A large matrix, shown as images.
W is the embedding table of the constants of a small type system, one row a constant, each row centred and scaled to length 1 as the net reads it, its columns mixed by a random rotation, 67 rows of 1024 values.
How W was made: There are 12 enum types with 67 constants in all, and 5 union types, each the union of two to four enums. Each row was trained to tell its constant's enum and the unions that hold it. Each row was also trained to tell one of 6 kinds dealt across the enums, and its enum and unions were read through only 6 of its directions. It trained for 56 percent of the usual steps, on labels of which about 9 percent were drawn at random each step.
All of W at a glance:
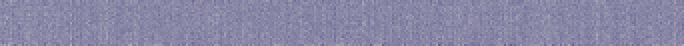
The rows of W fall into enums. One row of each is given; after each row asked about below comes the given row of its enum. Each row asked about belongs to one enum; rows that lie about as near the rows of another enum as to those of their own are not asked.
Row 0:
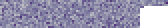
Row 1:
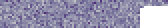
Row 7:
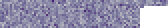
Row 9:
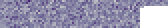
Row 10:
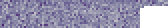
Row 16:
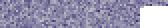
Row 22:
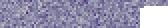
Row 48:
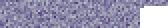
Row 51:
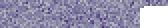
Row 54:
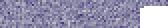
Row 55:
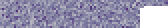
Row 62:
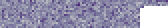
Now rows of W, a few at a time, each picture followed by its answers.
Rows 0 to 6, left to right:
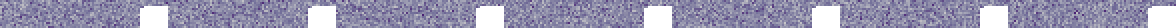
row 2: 51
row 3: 22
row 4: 51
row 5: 1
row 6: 10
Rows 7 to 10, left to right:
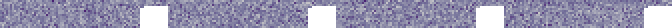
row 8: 62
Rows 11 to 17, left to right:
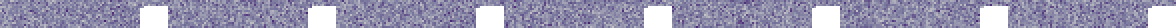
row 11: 0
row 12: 54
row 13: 0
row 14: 10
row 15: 10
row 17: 7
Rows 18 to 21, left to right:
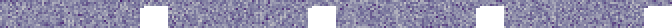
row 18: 54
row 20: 7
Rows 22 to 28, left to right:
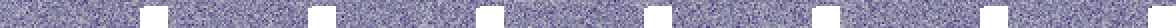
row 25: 1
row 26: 10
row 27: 0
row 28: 62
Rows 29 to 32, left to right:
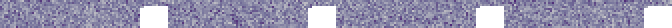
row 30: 51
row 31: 9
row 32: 16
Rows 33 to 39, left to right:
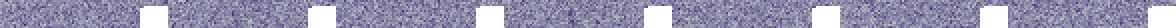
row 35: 22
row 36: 9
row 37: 51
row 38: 0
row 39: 16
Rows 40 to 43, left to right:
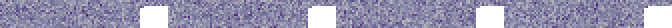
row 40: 51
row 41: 62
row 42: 54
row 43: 62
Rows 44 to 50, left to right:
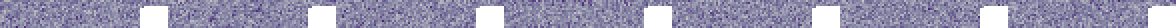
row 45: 1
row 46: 55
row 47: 16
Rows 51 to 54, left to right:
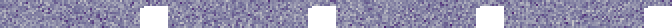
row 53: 0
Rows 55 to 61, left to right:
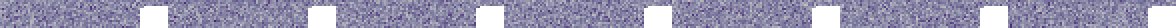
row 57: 62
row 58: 1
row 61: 10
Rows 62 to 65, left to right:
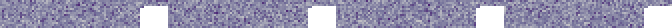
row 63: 48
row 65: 7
